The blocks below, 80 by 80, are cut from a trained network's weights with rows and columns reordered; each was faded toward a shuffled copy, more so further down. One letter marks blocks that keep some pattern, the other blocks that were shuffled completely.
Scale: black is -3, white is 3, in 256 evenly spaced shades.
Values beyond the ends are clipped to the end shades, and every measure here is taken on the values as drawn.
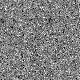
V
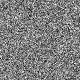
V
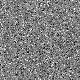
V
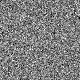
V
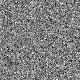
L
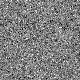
V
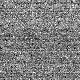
L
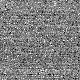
L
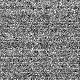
L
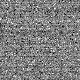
L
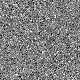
V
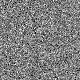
V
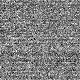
L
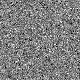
V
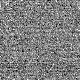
L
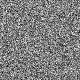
V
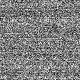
L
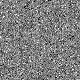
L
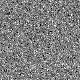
V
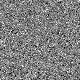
V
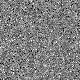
V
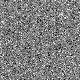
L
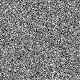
V
